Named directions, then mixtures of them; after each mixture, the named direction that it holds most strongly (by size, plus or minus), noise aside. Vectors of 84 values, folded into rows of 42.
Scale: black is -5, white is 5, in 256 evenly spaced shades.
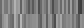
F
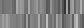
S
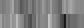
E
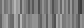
F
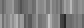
E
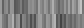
F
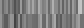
F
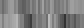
E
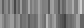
F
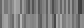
F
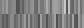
S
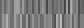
F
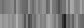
E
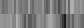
E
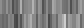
E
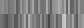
S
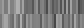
F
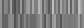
F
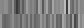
S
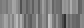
E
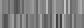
F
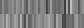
S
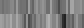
E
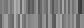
F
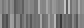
F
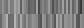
F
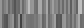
F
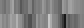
E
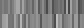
F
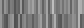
F
